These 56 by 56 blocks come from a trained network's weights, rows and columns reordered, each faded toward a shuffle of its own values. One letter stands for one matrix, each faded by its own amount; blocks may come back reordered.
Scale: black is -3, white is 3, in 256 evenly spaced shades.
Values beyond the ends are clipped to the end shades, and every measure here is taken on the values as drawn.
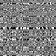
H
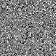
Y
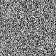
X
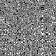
Y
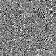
Y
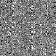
Y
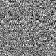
X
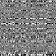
H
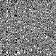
Y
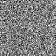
X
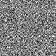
X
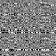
H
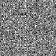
Y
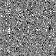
Y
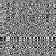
H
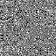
Y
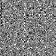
Y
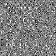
Y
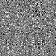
Y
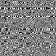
H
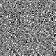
Y
